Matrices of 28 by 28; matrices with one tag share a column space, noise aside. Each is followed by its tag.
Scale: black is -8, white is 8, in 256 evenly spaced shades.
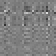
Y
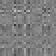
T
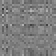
T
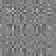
T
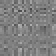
T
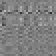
Y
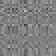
T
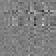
Y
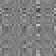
T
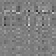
Y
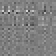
Y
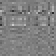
Y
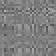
T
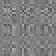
T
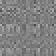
T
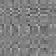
T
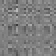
T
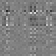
Y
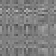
T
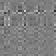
Y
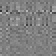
Y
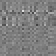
Y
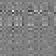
Y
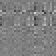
Y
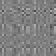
T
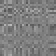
T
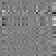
Y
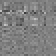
Y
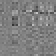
Y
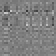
Y
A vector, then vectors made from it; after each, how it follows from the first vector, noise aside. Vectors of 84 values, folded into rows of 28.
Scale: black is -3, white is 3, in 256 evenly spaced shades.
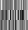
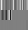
partly zeroed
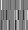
partly zeroed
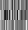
reversed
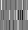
partly zeroed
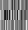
reversed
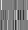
partly zeroed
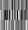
reversed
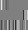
partly zeroed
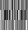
reversed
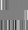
partly zeroed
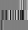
partly zeroed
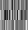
reversed
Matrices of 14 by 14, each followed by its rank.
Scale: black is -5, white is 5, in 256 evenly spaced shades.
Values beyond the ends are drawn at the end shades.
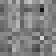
three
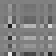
one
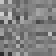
three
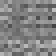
three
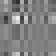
one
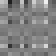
one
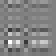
one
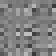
two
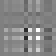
one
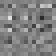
two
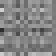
two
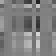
one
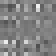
two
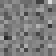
three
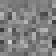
three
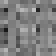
two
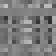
two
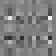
two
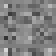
three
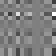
one
